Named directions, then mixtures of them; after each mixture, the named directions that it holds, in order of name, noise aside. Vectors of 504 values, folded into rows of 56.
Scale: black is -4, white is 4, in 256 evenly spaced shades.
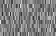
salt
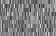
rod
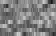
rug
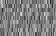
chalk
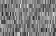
rug, salt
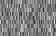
rod, salt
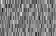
chalk, rod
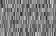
chalk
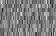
chalk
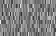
salt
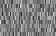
salt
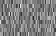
salt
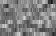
rug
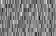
chalk, rod
